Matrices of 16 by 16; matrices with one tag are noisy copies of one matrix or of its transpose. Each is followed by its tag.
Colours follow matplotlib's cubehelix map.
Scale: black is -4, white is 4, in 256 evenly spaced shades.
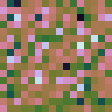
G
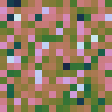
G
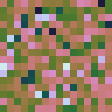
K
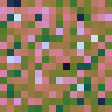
G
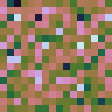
G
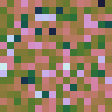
K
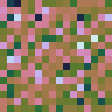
G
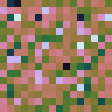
G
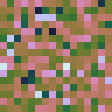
K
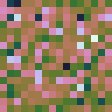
G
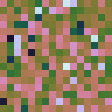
K
